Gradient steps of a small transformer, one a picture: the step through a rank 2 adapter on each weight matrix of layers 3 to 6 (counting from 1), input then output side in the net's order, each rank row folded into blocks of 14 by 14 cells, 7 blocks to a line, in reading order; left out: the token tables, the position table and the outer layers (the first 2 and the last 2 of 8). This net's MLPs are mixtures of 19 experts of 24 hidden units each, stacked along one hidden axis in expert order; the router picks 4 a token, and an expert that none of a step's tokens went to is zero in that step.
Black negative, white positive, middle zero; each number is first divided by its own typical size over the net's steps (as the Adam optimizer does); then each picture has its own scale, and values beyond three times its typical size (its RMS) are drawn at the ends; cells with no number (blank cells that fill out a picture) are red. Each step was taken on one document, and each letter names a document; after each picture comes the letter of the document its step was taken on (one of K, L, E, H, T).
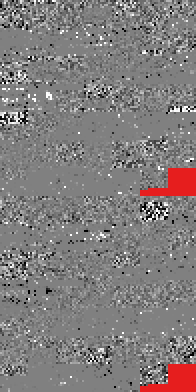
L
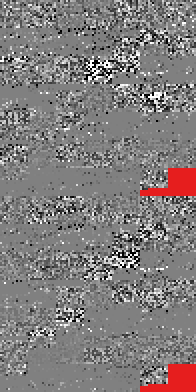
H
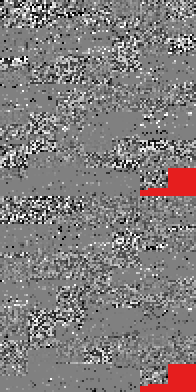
H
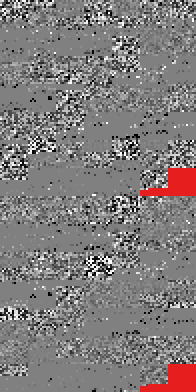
H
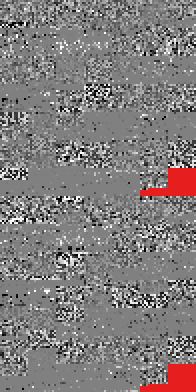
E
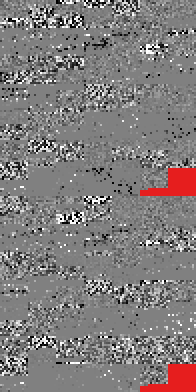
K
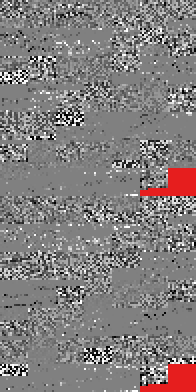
E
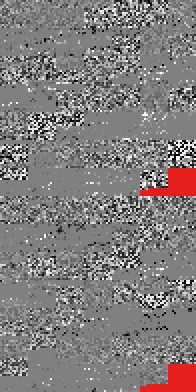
H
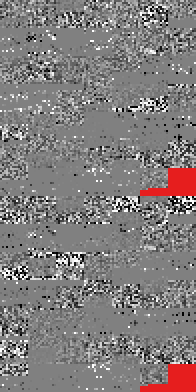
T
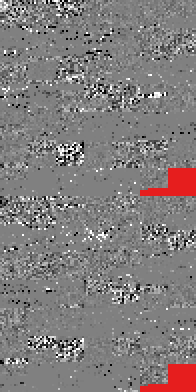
L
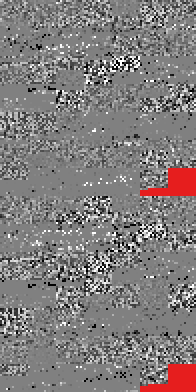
E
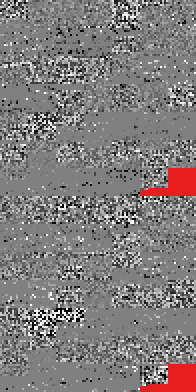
E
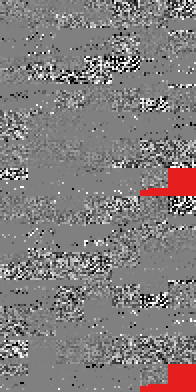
T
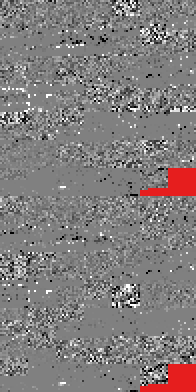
L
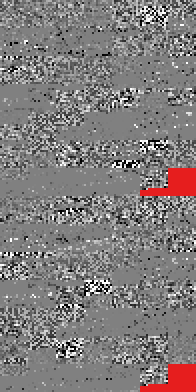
E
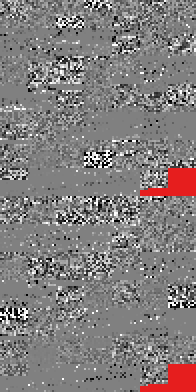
E
